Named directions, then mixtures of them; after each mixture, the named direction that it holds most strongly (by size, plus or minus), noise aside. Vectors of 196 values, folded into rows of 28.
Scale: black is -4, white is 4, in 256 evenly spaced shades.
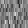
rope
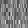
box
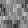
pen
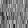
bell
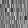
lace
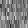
lace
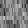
pen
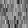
rope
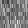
lace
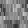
pen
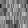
pen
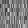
lace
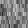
pen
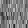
bell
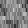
pen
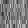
bell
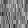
bell
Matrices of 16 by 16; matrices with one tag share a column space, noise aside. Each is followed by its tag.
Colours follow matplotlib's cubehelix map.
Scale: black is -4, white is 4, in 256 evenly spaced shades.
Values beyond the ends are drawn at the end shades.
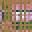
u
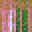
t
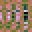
u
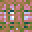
u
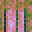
t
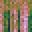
t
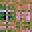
u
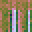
t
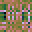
u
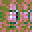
u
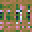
u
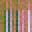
t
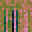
t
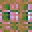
u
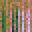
t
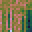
t
